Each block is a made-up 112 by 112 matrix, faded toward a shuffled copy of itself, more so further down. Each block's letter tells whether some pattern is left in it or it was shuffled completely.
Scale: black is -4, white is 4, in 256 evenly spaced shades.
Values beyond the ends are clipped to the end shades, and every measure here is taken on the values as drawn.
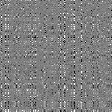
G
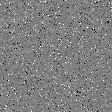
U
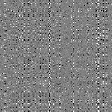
G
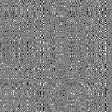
G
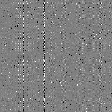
G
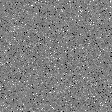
U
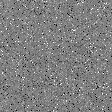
U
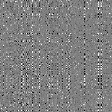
G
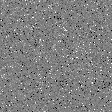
U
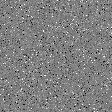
U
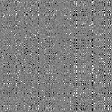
G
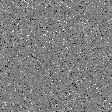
U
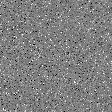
U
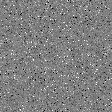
U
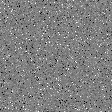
U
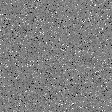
U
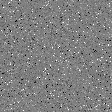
U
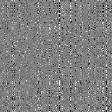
G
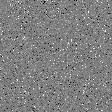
U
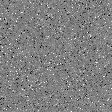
U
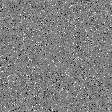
U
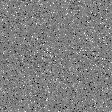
U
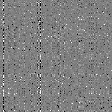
G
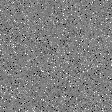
U
